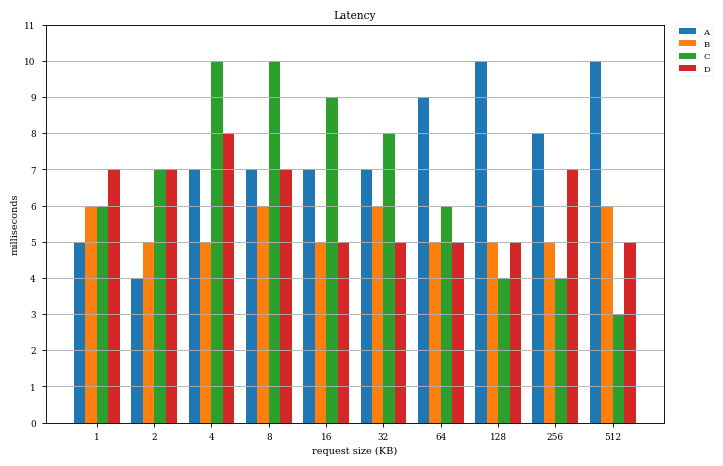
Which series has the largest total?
A
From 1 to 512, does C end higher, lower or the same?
lower
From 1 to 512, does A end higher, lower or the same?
higher
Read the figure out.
Title: Latency
x-axis: request size (KB), ticks 1 2 4 8 16 32 64 128 256 512
y-axis: milliseconds, ticks 0 1 2 3 4 5 6 7 8 9 10 11
Legend: A, B, C, D
Values:
A: 5 4 7 7 7 7 9 10 8 10
B: 6 5 5 6 5 6 5 5 5 6
C: 6 7 10 10 9 8 6 4 4 3
D: 7 7 8 7 5 5 5 5 7 5
